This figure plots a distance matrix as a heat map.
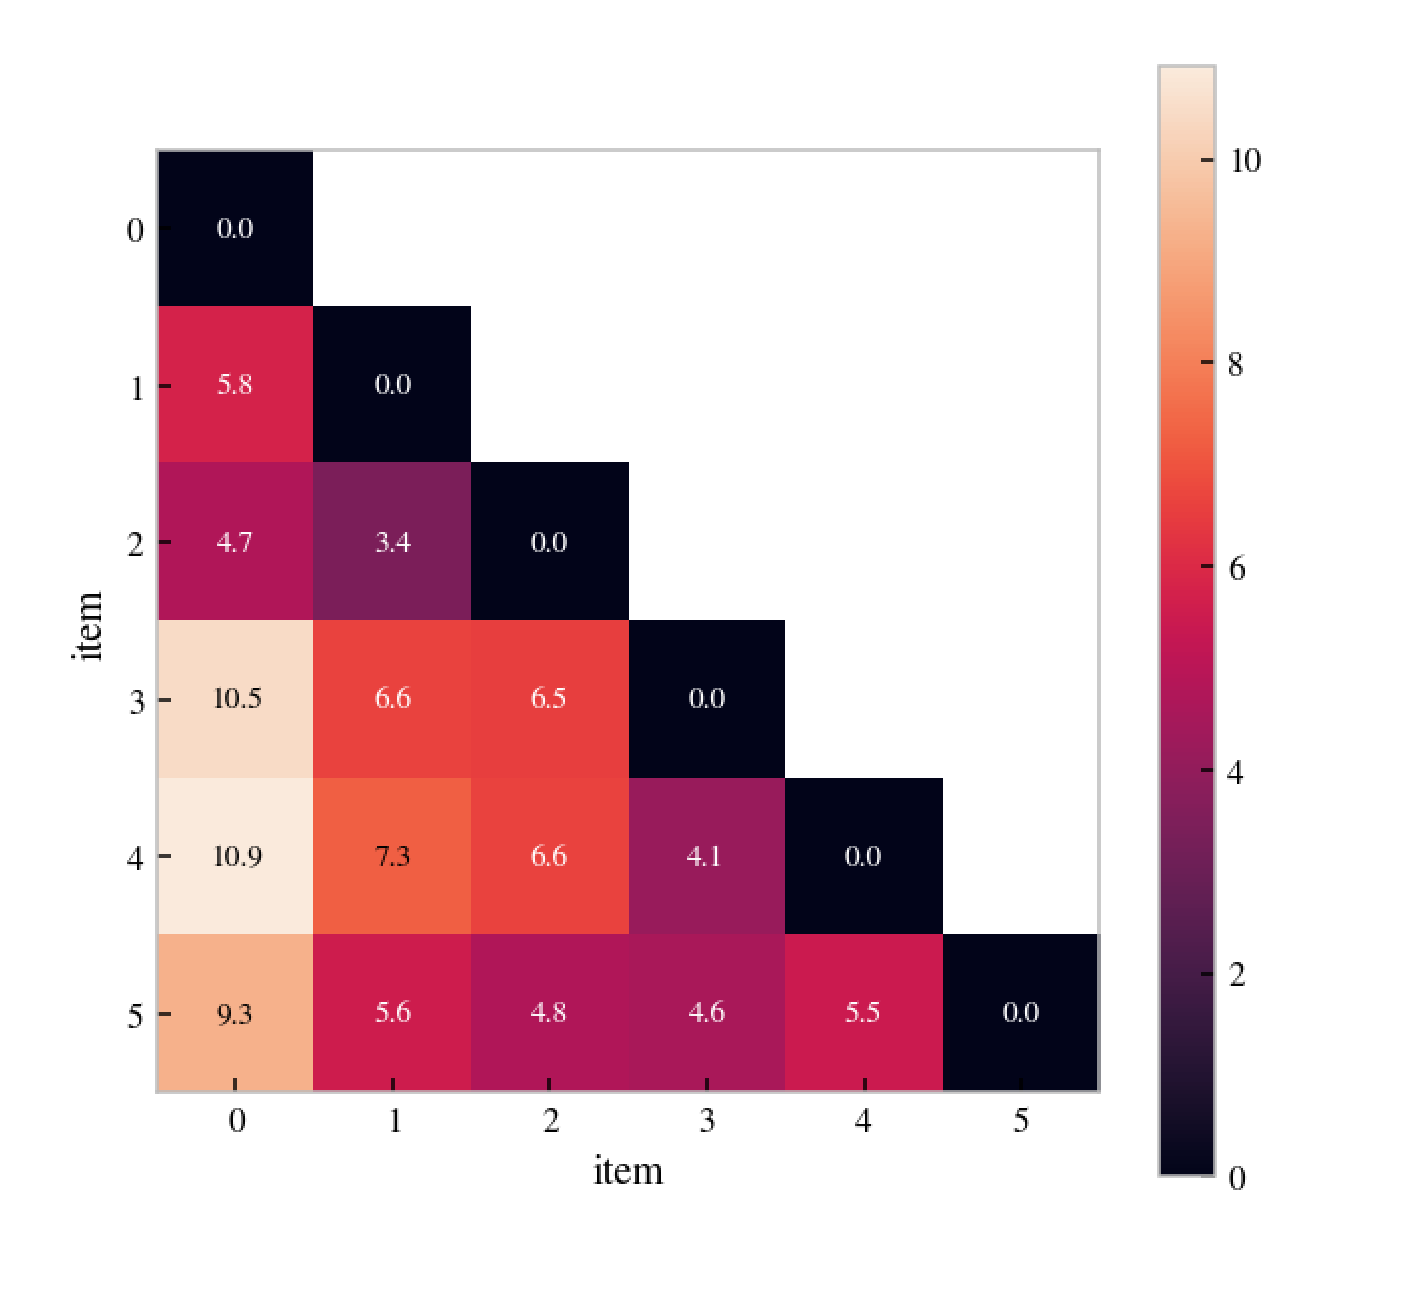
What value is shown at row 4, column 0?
10.9
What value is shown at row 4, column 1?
7.3
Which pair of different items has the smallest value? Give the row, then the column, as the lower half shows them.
2, 1
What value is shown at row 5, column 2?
4.8
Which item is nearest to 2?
1
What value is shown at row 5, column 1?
5.6
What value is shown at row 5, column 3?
4.6
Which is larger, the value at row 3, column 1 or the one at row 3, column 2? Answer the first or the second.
the first
